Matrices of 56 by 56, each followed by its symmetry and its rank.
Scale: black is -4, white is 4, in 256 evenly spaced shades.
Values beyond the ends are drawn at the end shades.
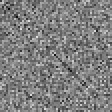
symmetric, full rank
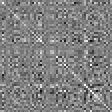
symmetric, rank five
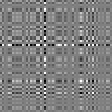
symmetric, rank one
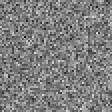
neither, full rank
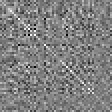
symmetric, rank five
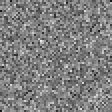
symmetric, full rank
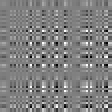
symmetric, rank one
